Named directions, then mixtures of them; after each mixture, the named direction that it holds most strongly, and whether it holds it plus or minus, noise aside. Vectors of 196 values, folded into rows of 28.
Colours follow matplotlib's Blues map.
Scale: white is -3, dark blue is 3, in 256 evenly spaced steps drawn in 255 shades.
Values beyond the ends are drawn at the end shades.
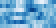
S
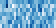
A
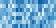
A, plus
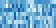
A, minus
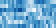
S, minus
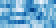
S, plus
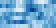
S, plus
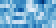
S, minus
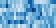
S, plus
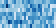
A, plus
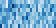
A, minus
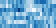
S, minus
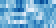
S, minus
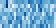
A, plus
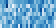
A, plus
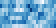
S, plus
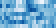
S, plus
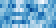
S, plus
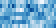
S, plus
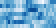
S, plus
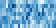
A, minus
